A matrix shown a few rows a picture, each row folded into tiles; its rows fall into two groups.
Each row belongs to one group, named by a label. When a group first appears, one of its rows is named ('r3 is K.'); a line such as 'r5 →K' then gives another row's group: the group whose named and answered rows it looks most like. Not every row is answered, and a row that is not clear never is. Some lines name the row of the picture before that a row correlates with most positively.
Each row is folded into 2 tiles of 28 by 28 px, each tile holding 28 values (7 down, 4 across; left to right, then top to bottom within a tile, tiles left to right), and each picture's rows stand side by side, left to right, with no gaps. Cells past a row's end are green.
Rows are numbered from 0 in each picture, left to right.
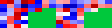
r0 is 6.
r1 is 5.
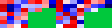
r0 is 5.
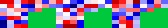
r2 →6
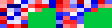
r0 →5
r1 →6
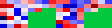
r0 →6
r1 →5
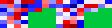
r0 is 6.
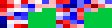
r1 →5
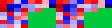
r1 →5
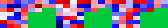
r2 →6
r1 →6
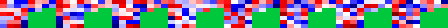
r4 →5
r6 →5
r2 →6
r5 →5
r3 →6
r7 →5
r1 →6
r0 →5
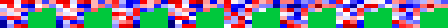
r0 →6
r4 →5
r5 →5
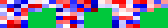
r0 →5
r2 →6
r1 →6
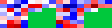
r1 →5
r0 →5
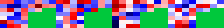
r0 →5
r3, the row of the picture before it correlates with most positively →0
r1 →6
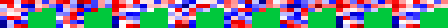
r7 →6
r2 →6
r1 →6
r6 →6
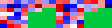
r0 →5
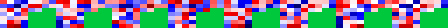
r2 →5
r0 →5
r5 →5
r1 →6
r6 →6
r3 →6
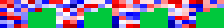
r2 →6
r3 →6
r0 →6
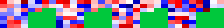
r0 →6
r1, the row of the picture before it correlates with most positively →3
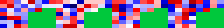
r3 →6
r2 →5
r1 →5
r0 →6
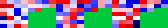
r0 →6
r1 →6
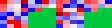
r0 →6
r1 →5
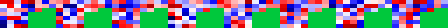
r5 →5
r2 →5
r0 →6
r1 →5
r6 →5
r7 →6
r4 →6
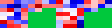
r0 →5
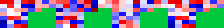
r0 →6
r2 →6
